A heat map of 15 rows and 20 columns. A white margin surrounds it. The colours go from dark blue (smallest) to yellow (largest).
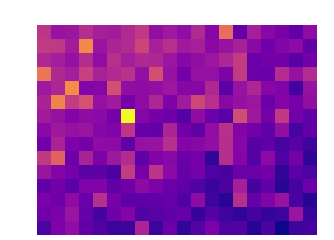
There are no regular stripes. The field climbs toward the top left. Overall the values sit about 30% of the way up the scale. The halves do not mirror each other. The ninth with the lowest average is the bottom right. Most values sit low, with a long tail of high ones.
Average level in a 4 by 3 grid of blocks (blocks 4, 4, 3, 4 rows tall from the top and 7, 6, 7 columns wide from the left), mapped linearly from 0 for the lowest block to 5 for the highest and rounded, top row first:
543 / 532 / 321 / 110
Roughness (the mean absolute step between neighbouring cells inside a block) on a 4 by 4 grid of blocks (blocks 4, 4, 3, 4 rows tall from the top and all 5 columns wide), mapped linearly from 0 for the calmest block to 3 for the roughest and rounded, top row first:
1010
2321
2210
0011
